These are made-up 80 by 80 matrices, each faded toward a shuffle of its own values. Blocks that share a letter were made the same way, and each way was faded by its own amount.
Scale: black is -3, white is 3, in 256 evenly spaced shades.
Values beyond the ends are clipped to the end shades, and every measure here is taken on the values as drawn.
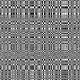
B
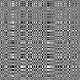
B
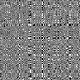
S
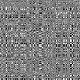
S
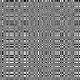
B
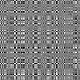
B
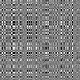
B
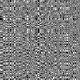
S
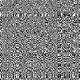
S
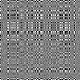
B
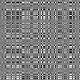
B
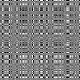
B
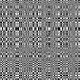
B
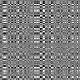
B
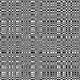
B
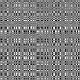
B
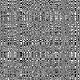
S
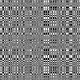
B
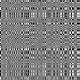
B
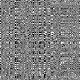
S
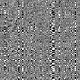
S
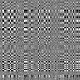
B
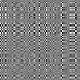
B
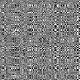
S
